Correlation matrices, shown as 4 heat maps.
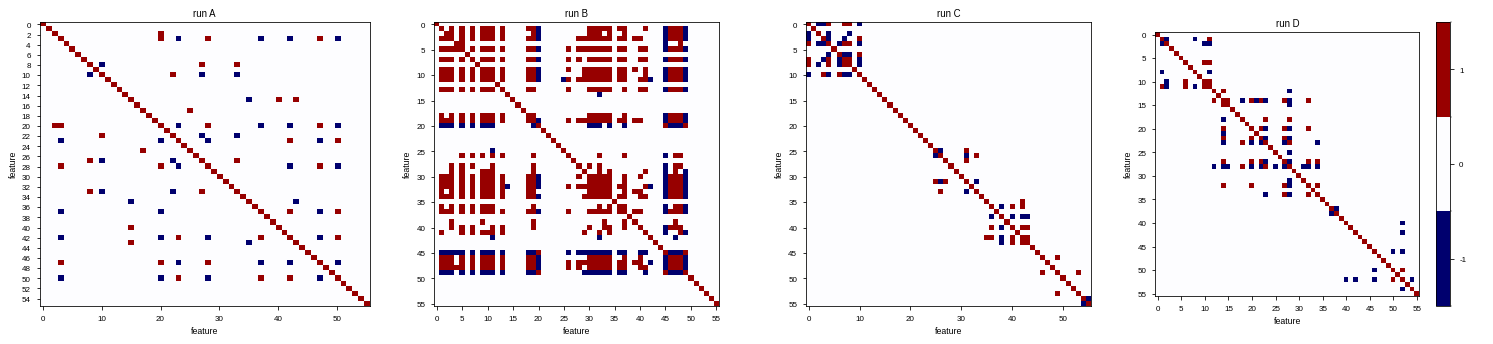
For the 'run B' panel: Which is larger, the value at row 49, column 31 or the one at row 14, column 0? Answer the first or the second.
the second
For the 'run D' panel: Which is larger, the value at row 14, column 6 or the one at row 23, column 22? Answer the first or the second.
the first
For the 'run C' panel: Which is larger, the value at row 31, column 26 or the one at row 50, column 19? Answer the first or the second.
the second
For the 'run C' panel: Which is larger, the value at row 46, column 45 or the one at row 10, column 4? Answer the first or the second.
the first
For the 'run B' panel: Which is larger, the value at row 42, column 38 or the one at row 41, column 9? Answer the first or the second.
the second
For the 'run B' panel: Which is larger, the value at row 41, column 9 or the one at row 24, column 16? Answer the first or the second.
the first
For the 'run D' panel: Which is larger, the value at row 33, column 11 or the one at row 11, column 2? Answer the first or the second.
the first
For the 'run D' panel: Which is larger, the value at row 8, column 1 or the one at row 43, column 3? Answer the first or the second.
the second
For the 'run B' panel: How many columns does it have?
56
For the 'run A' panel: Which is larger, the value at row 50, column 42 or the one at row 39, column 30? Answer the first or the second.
the first
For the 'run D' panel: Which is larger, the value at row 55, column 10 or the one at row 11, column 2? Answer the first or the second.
the first
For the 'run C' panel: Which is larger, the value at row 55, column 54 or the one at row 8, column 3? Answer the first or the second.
the second
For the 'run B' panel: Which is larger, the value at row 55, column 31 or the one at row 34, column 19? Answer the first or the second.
the second
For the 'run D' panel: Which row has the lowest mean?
28
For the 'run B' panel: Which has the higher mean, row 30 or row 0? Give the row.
30
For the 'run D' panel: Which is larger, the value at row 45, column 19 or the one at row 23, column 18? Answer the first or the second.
the second
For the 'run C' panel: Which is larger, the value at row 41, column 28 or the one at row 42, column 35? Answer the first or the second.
the second
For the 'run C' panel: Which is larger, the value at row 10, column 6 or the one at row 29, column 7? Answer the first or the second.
the first
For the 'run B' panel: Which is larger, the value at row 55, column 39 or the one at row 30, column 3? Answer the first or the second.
the second
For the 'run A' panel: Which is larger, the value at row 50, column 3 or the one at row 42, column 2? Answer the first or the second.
the second
